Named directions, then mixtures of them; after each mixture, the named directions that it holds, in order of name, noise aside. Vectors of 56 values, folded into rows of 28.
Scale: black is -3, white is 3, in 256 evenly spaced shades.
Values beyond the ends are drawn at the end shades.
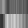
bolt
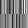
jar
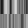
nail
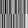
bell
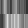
bolt, nail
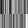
bell, nail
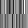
jar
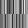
jar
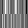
bell, nail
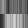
bolt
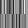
jar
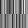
jar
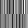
jar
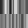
jar, nail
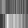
bolt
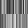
bolt, jar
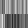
bell, bolt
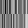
bell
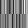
jar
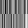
bell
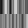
jar, nail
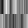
bolt, nail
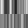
nail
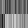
bell, bolt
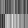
bell, bolt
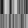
nail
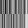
bell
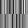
jar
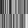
bell, nail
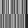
bell, jar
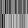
bell, bolt
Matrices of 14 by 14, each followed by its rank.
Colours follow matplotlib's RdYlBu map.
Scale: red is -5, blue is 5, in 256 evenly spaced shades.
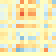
two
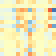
two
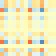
one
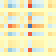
one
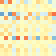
two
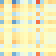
one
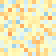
full rank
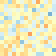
full rank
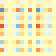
one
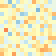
full rank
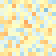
full rank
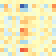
two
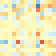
two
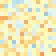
full rank
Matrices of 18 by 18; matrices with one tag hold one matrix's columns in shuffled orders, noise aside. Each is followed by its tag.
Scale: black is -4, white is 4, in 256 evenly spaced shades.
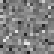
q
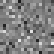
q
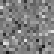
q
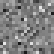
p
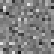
p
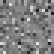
p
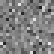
p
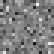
p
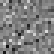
q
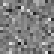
p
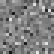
p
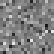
q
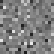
q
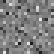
p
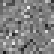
q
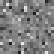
p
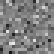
q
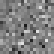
q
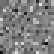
p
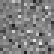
q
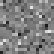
q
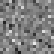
q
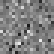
q
